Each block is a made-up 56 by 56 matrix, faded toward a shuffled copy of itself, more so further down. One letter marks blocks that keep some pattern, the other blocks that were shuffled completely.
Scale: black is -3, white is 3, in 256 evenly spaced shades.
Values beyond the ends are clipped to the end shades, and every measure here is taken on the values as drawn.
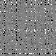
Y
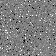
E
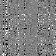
Y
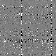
Y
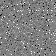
E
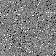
E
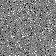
E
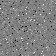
E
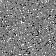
E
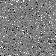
E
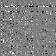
Y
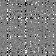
Y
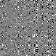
Y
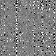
Y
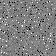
E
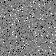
E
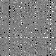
Y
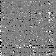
Y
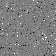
E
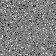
E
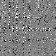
Y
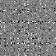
Y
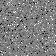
E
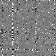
Y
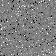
E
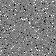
E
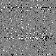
Y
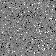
E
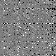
Y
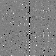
Y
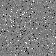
E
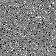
E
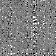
Y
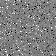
E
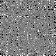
Y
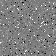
E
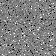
E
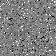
E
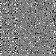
Y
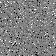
E
